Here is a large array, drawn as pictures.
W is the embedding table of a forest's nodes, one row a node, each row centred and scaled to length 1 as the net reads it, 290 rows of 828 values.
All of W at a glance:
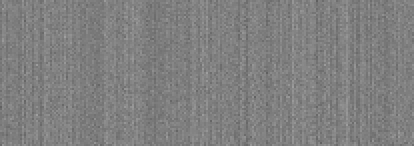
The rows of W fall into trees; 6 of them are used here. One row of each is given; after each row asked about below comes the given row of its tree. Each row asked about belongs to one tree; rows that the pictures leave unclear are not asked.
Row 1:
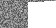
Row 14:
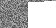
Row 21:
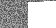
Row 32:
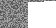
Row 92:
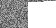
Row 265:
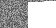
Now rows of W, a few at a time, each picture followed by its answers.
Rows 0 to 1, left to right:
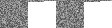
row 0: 265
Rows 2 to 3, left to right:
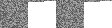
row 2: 14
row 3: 92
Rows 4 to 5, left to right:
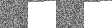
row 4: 1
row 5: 14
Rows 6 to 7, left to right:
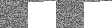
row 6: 265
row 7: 32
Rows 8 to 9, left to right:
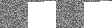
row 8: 32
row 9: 32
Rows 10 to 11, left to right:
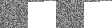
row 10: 92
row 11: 21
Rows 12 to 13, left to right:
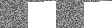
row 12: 32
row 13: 32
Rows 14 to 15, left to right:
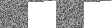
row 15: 1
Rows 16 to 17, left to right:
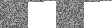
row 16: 14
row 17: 1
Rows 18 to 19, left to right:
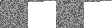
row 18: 14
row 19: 1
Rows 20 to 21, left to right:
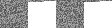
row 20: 265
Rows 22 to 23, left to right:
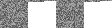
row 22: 14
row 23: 1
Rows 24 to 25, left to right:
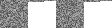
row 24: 14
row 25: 32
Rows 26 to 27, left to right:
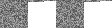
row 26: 21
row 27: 21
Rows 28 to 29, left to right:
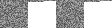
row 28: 265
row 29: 92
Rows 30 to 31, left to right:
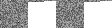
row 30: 14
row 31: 1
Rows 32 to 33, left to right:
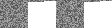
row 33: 21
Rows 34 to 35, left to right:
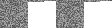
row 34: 32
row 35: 32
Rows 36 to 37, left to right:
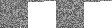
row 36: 265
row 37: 14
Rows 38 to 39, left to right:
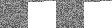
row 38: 265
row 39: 265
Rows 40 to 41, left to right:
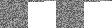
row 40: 1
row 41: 32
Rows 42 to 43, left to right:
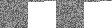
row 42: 1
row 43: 265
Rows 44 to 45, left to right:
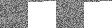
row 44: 265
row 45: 92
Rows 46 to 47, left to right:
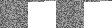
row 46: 92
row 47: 32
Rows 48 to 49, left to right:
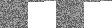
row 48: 1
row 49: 32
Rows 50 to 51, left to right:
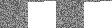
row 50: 32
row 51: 265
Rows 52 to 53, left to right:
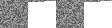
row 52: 1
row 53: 14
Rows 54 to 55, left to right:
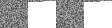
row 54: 265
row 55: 92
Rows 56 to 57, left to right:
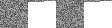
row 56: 14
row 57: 265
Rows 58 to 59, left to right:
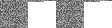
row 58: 32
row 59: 32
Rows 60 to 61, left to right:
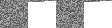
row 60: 14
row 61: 21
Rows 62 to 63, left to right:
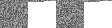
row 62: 1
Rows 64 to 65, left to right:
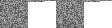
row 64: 265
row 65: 265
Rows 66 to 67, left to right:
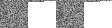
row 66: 14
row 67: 14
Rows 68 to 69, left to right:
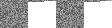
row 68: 14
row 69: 1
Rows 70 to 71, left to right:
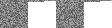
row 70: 14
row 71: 1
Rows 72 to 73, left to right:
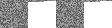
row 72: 1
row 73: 21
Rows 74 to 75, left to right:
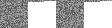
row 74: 265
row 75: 1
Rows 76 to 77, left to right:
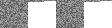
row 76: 14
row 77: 265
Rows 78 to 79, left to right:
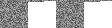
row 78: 14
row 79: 14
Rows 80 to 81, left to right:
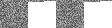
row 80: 14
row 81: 32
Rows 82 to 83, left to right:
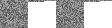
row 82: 1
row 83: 92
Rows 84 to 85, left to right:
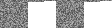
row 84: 14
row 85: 1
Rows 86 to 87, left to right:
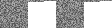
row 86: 265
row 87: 92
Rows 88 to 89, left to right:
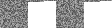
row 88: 21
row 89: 92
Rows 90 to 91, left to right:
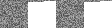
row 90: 265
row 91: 14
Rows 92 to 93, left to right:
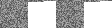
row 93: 32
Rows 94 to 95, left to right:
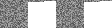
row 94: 32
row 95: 265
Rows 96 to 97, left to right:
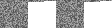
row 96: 1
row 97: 21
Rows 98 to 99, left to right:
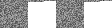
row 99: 265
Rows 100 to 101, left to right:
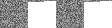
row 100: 32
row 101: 21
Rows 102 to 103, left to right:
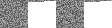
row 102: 265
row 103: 92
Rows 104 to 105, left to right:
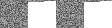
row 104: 265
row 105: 14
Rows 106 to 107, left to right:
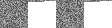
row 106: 265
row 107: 21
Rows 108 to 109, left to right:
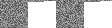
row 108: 32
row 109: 14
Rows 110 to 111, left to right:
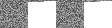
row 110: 32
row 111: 21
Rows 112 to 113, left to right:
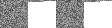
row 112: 265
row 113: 21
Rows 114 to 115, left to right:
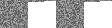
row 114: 1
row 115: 14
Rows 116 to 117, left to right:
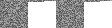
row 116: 14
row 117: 14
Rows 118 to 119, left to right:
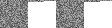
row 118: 265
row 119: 14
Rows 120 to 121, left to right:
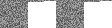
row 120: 265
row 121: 92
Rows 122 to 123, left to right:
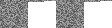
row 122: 14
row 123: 14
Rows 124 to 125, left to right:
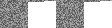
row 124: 14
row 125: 1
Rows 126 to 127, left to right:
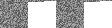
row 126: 1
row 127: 21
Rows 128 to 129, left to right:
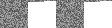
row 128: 21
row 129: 21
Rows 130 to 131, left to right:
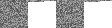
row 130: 21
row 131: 265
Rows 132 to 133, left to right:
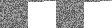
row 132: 265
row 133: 1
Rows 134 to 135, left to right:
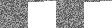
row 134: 21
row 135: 1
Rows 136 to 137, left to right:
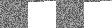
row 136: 21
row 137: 1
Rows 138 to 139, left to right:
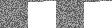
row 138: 265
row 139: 21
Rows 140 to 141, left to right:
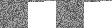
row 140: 1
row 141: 21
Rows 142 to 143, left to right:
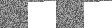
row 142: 92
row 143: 92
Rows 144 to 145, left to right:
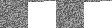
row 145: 1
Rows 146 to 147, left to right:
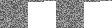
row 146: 32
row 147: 32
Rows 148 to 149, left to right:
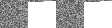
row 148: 32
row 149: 14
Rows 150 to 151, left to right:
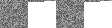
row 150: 1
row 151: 14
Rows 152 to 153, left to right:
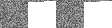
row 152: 14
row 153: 32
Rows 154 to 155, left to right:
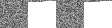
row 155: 21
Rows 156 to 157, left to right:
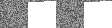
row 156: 14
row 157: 21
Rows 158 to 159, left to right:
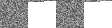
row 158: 14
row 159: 21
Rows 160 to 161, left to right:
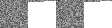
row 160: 265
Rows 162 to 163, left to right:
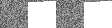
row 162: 92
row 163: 32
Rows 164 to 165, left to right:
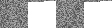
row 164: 92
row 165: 14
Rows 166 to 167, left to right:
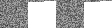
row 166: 265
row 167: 21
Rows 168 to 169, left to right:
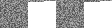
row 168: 265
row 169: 1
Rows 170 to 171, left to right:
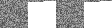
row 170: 92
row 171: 265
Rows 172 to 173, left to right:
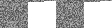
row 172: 1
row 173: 1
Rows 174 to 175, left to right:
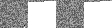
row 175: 1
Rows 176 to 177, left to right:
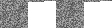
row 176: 14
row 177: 32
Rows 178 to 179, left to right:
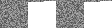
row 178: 92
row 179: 14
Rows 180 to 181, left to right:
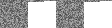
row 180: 21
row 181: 1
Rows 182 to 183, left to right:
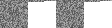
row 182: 1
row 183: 1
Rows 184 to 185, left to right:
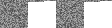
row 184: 21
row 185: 265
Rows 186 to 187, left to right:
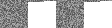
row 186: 21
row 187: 1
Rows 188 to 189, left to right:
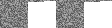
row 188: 21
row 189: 14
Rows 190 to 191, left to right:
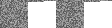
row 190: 92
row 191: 32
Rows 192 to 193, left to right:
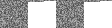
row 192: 265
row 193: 265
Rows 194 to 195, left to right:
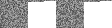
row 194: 92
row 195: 92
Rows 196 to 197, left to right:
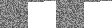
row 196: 92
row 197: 14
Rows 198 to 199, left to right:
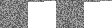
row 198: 14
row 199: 265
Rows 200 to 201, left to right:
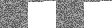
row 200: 265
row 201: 32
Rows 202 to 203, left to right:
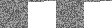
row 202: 1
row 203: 265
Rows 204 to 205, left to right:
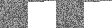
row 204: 1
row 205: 265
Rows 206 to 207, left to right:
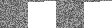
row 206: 32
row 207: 1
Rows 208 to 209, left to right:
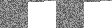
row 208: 14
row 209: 1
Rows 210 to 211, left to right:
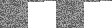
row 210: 32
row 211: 32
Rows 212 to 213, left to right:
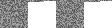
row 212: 21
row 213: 14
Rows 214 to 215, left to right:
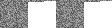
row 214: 14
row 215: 14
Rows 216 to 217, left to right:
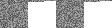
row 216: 1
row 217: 32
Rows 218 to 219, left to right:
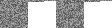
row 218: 14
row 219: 1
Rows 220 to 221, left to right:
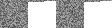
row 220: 14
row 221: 1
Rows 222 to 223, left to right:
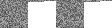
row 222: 265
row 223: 21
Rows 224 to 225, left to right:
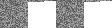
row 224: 32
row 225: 21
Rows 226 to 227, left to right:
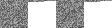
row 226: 1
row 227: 1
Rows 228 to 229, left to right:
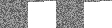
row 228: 21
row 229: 265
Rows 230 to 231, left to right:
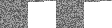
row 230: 21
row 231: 265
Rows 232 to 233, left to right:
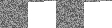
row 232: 14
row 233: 21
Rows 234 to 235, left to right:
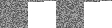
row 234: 32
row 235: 32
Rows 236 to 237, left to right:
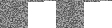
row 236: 32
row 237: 32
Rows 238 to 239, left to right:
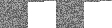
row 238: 1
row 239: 265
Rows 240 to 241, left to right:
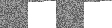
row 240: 265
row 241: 92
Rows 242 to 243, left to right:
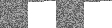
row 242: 265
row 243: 14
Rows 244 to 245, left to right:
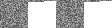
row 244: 14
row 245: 21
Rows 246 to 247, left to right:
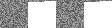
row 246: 14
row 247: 21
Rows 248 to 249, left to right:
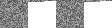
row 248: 14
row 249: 21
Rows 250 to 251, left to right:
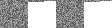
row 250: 1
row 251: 265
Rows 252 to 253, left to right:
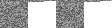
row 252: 265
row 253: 1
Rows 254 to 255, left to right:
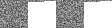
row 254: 265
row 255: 92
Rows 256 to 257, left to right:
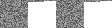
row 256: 21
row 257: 32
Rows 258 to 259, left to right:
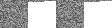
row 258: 14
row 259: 92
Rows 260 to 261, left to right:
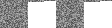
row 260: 265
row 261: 32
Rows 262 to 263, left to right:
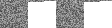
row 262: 265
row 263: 92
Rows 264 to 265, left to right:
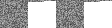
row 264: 265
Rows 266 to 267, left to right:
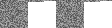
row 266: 32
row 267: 21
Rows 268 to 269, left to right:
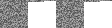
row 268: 21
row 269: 32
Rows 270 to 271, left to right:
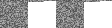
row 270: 265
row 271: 21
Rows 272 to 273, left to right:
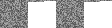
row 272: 21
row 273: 265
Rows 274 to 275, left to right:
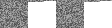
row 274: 265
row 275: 265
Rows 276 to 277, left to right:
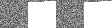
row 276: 14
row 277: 265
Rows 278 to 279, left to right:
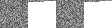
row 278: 265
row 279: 92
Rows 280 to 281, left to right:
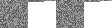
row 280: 1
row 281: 14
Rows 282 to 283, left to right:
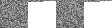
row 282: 92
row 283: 265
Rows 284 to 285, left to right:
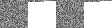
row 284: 32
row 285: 92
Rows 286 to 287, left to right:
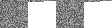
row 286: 32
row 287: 1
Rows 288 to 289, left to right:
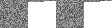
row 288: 14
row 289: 1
